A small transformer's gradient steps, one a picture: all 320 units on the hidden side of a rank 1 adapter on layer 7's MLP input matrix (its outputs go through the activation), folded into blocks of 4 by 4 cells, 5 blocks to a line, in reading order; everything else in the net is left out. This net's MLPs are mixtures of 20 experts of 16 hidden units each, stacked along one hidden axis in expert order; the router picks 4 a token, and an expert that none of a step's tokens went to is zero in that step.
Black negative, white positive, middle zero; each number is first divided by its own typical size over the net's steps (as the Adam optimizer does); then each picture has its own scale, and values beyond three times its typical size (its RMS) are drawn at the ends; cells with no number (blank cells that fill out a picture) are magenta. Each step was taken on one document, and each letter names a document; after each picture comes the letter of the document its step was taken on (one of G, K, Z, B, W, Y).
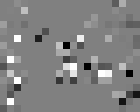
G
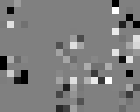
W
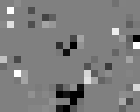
W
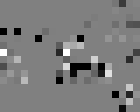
G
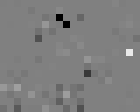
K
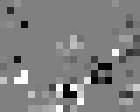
W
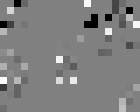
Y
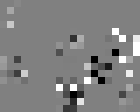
W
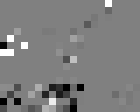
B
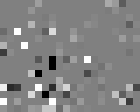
B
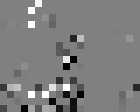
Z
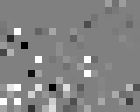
B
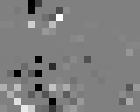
Z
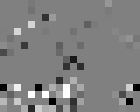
Z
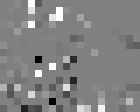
Z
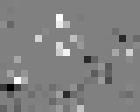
K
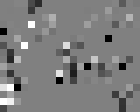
G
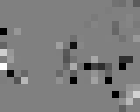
G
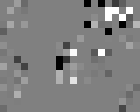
Y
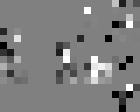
G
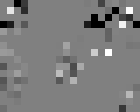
Y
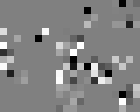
G
